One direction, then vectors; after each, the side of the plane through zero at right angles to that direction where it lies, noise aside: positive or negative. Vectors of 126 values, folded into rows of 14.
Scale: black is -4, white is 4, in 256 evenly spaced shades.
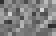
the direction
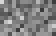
negative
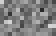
negative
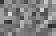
positive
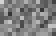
negative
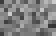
positive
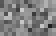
positive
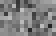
positive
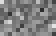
negative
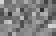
negative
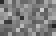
positive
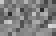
negative
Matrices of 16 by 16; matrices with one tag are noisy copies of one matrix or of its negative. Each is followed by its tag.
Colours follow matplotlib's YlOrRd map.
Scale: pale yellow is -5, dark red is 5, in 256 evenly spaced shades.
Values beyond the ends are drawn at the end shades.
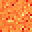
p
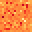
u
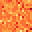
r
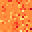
r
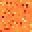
u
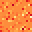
p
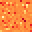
u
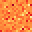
p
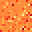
p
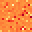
p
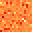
u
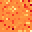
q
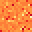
p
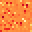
u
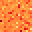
r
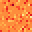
p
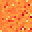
p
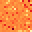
q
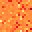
r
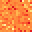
q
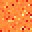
p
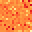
q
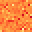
p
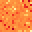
q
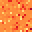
r
